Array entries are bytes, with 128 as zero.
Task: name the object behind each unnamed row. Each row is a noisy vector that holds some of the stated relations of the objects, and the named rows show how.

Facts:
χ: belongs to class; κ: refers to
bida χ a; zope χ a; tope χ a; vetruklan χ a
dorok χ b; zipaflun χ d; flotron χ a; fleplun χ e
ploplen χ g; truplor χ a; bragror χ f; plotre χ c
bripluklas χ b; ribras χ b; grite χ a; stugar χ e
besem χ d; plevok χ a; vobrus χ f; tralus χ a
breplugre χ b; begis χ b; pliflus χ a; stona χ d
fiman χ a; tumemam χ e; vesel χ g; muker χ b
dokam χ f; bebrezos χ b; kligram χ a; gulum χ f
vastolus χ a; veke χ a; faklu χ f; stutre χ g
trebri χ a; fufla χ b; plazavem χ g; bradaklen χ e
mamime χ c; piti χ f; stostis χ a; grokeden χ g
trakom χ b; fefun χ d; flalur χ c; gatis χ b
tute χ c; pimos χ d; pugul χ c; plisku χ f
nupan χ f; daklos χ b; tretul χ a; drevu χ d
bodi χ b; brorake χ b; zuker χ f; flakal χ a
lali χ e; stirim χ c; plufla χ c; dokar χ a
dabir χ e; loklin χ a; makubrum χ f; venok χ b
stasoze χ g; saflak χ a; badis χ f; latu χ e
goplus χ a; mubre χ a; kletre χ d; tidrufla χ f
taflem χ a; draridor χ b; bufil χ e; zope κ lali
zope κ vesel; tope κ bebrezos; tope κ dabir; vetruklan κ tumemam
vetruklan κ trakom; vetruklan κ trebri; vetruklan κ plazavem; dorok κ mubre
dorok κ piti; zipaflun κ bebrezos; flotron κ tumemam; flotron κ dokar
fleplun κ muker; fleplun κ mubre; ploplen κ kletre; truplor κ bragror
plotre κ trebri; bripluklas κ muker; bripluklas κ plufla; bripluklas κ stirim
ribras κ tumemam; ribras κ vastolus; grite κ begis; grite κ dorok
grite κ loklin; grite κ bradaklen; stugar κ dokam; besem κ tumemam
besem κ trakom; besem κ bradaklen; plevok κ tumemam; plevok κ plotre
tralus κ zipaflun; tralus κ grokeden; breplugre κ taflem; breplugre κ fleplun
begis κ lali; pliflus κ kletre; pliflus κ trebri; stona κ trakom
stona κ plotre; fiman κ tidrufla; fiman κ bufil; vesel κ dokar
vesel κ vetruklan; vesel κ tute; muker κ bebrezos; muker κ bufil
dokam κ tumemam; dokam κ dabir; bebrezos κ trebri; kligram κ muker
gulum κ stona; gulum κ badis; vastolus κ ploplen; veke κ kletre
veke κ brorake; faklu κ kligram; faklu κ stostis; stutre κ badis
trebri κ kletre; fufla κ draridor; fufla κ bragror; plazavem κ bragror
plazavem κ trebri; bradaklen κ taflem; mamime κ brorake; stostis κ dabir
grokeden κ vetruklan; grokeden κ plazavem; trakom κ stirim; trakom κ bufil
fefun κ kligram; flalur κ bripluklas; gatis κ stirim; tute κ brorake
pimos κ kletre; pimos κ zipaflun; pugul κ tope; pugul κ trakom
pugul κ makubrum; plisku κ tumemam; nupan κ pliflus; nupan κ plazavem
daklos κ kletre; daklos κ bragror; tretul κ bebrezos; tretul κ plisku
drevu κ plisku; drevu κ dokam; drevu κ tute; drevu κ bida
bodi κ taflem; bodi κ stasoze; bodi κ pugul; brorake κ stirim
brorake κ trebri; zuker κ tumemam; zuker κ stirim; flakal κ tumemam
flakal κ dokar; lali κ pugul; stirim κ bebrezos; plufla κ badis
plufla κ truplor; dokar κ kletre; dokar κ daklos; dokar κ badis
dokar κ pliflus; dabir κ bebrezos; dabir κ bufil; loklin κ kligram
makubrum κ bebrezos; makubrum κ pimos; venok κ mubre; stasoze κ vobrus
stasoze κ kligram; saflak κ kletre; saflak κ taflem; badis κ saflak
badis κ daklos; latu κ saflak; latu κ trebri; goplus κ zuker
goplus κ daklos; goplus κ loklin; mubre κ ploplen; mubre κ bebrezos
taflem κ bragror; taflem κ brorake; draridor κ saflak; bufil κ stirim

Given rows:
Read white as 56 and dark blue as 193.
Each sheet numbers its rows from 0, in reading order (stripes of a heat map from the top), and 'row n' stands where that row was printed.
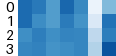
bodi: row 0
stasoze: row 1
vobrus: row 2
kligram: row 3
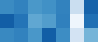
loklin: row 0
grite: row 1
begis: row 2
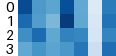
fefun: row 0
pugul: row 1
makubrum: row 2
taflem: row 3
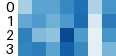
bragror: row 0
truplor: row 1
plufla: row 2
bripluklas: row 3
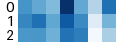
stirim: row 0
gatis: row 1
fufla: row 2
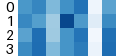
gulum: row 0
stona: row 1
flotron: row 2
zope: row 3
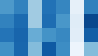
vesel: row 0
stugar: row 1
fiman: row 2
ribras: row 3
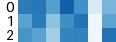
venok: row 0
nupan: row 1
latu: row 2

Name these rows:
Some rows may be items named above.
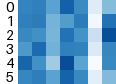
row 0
bripluklas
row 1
goplus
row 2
lali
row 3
zuker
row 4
besem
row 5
bripluklas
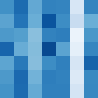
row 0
makubrum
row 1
trakom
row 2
stutre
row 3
flalur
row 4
vastolus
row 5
zuker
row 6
makubrum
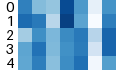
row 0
plufla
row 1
drevu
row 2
trebri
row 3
vastolus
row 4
nupan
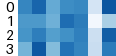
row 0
tope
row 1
fufla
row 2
mubre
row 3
plisku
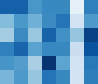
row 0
faklu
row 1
badis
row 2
tumemam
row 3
stostis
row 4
tute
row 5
plazavem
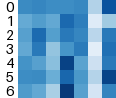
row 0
kligram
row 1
draridor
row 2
tidrufla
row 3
vetruklan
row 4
zipaflun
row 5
bufil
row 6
plotre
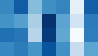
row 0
tretul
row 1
tute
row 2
drevu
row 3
muker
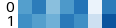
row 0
veke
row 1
bradaklen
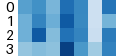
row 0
ploplen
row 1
brorake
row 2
plisku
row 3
kletre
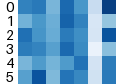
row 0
dabir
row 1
daklos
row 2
fleplun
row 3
breplugre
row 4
saflak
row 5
dokam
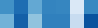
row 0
makubrum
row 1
bida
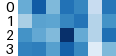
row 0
plisku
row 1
bragror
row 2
stirim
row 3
bripluklas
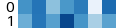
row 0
tralus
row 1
bebrezos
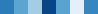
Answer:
mamime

